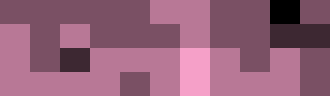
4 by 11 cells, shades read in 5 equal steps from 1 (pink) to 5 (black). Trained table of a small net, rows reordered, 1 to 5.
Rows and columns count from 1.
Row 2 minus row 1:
-1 0 -1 0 0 1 0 0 0 -1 1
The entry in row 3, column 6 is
2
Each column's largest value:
3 3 4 3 3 3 2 3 3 5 4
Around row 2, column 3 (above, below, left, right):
3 4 3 3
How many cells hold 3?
19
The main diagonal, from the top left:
3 3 4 2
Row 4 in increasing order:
1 2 2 2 2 2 2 2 2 3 3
